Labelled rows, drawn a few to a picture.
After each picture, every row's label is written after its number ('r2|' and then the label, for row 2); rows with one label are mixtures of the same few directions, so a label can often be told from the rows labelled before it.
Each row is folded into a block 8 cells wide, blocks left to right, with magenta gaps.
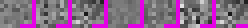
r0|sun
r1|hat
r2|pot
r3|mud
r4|hat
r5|mud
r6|pot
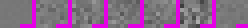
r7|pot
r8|sun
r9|mud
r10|pot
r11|pot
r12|mud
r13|sun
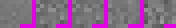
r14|pot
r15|sun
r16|sun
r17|mud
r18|mud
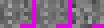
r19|hat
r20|hat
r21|mud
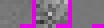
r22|pot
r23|pot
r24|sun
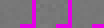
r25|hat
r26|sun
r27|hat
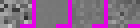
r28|sun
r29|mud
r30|hat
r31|pot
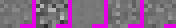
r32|sun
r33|sun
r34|hat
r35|hat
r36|sun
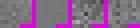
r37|pot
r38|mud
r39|pot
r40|hat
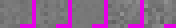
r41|mud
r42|hat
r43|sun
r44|pot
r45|mud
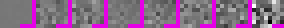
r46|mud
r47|mud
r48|mud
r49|pot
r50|pot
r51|sun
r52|sun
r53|mud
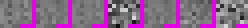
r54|hat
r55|mud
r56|hat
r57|sun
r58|mud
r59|pot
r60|sun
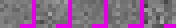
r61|sun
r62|pot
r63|pot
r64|hat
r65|mud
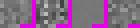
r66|mud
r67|hat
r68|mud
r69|sun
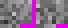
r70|pot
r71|mud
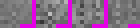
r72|pot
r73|pot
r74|hat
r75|hat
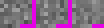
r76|sun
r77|hat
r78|mud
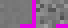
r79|mud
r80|sun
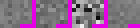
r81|hat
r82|sun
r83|sun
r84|pot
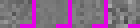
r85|pot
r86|mud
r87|hat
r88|mud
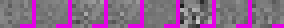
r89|hat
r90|pot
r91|pot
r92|pot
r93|sun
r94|mud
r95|mud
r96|mud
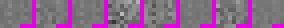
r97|hat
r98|mud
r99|hat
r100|pot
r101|hat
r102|hat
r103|mud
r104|mud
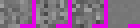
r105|mud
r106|hat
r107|sun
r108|sun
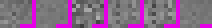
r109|pot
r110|sun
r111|sun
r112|hat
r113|hat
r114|pot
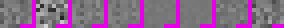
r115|mud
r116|sun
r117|hat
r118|hat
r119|sun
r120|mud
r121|sun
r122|mud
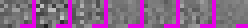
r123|sun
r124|sun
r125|hat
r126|mud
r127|mud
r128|mud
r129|pot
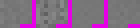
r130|mud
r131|hat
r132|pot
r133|pot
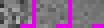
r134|mud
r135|sun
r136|pot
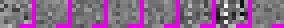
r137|sun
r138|pot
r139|sun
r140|hat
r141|mud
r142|hat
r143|hat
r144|sun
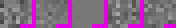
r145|mud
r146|pot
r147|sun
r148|hat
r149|sun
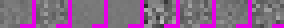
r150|mud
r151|hat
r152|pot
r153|mud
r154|mud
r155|hat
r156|pot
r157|sun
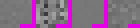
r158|pot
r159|hat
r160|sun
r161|sun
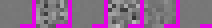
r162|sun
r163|hat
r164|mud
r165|sun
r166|mud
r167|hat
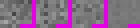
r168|pot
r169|hat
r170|sun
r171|hat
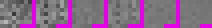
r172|pot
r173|hat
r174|mud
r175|hat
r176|sun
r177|pot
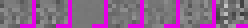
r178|mud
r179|mud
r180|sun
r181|sun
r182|mud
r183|hat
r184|hat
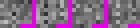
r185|pot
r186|hat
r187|sun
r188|hat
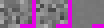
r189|mud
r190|sun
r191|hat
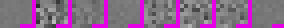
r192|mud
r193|mud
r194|mud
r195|pot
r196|hat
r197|sun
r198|sun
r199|sun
